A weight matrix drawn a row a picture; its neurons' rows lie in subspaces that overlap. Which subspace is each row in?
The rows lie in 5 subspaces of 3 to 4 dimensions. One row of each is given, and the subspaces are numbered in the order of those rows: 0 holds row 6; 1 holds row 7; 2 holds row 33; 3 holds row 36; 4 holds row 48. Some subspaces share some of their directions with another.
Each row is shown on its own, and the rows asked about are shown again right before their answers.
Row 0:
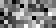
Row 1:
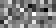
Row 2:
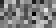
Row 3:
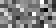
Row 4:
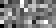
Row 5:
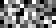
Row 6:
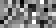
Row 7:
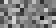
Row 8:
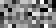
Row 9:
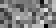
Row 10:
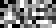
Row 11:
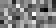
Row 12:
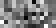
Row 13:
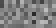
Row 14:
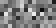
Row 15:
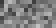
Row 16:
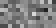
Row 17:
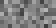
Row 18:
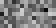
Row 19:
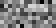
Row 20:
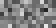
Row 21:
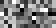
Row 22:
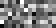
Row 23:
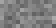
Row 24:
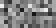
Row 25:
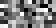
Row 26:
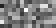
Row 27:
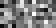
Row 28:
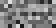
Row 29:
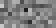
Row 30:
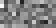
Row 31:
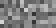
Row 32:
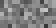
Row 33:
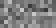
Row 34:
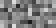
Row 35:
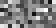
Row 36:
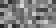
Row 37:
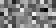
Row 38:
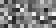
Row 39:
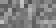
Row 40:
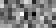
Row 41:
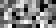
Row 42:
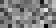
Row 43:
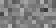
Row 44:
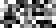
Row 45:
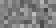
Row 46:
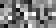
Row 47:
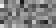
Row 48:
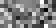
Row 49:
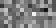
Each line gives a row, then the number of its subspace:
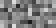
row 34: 0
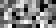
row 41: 0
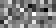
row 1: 2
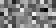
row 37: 4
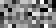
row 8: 1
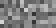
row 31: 0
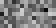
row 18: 4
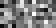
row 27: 3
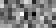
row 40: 4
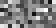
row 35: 3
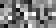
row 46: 1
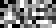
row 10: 3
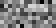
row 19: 3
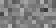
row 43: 1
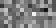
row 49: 2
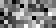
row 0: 4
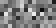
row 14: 0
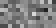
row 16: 3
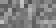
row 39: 0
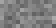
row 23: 3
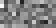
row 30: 2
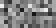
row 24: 2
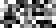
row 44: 3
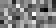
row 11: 0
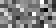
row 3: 4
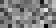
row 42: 4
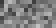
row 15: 2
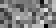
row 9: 4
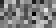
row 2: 2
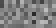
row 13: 2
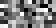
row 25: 0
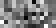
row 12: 4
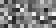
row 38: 1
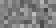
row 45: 0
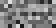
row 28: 3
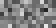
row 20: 1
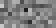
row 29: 0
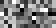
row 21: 4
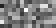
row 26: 0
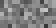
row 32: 1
